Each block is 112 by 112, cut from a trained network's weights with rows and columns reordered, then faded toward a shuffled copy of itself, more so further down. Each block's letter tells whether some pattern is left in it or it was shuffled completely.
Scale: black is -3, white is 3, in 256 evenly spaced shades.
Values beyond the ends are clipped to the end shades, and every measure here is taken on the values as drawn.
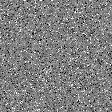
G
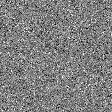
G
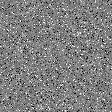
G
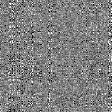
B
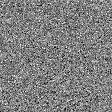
G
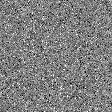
G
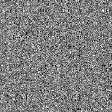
B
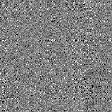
B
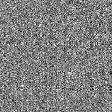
B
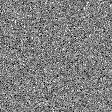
G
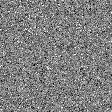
G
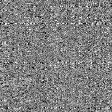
B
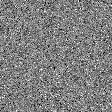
G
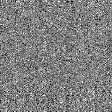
B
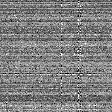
B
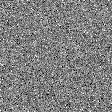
G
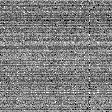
B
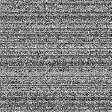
B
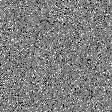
G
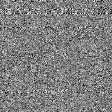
B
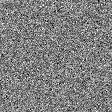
G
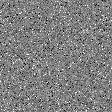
G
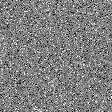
G
